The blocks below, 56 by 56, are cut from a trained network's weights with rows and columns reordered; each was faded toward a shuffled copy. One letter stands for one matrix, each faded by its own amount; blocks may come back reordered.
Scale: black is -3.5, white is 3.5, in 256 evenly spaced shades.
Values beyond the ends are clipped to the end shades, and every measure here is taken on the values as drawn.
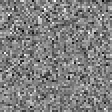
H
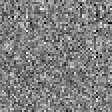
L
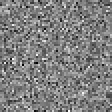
H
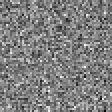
L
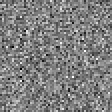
L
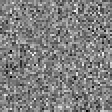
L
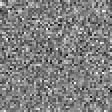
H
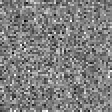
H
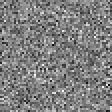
L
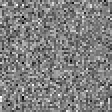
L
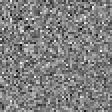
H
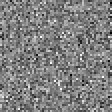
L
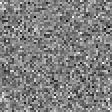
L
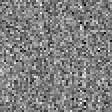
L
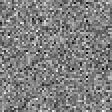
L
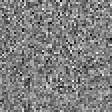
L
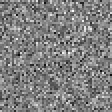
H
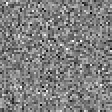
H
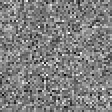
H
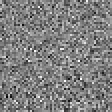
H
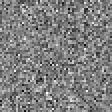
L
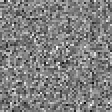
L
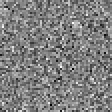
L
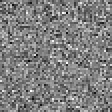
H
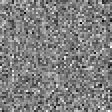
L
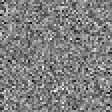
H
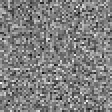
L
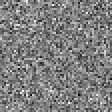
L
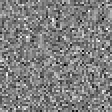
H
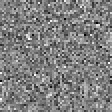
L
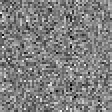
L
